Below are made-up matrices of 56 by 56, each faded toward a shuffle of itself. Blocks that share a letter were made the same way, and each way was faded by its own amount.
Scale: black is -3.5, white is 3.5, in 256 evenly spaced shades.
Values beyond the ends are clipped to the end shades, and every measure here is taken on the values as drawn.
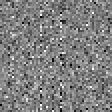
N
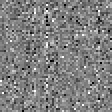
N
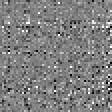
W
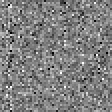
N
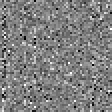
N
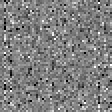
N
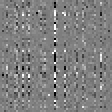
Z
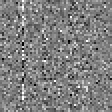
N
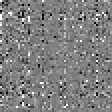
W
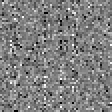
N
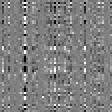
Z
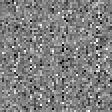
N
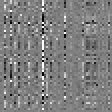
Z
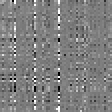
Z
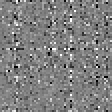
W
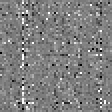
W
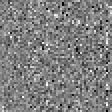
N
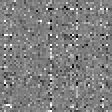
W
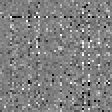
W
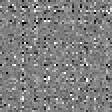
W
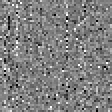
N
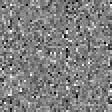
N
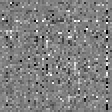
W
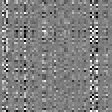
Z
